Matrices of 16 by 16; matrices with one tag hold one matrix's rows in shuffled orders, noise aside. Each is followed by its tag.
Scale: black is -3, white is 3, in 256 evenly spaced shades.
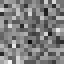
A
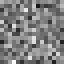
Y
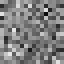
A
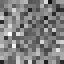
A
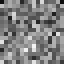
Y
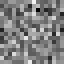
Y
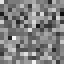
Y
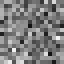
A
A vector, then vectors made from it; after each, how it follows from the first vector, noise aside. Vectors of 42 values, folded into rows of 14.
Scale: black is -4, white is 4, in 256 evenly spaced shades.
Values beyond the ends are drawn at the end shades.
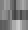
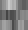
reversed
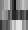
scaled up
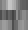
reversed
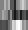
scaled up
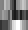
scaled up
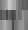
reversed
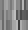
sign-scrambled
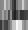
scaled up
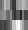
scaled up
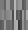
sign-scrambled
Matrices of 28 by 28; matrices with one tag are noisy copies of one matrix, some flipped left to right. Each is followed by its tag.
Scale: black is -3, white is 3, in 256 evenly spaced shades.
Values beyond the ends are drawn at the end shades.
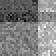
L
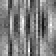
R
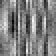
R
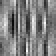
R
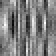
R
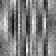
R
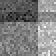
L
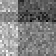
L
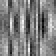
R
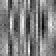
R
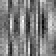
R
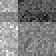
L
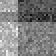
L
